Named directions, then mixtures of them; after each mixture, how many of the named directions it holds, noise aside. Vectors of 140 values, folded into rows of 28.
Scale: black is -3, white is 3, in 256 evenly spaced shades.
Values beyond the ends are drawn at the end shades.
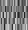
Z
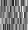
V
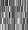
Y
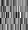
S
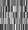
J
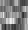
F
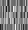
one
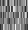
three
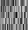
three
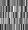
one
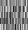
one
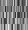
one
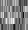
two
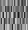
one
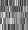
two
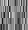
one
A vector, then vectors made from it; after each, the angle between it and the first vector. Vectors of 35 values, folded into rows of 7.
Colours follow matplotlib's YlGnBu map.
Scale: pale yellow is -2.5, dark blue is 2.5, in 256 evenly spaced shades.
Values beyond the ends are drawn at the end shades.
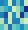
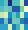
nearly opposite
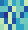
nearly parallel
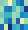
partly aligned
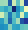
nearly opposite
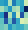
nearly parallel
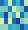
nearly parallel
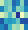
partly opposed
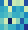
partly opposed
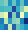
nearly opposite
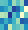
nearly opposite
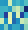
nearly parallel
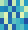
nearly opposite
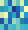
nearly opposite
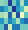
nearly opposite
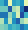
nearly parallel
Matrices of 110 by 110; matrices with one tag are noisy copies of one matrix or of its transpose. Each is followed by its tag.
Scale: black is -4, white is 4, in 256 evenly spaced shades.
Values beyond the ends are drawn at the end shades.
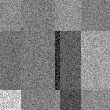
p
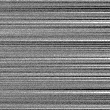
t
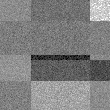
p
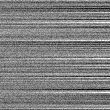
t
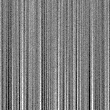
t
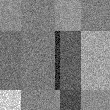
p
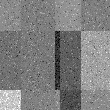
p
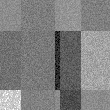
p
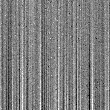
t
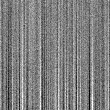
t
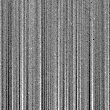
t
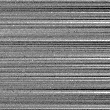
t
